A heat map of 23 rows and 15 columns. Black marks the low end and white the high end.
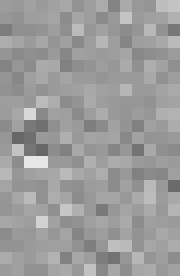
The middle left is the roughest part. In the middle left lies a patch that is rougher than the rest. A few values lie far out on both sides of the bulk. The halves do not mirror each other. There is no overall slope.
